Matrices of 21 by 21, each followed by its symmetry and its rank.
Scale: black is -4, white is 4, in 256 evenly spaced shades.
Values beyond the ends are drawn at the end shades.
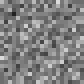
symmetric, full rank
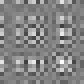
symmetric, rank two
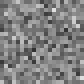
neither, full rank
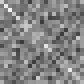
symmetric, full rank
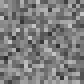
neither, full rank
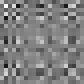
symmetric, rank two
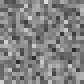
neither, full rank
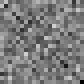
symmetric, full rank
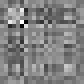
symmetric, rank two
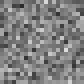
neither, full rank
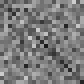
symmetric, full rank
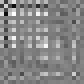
symmetric, rank two
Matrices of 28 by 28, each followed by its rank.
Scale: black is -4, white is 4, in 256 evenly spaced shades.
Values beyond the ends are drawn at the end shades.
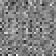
five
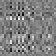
three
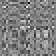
three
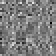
five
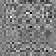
five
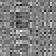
three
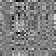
three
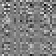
three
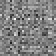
five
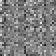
five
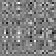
three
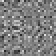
three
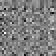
five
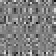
three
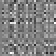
three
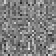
five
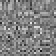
five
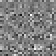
five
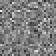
five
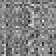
five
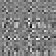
three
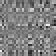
three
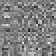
five
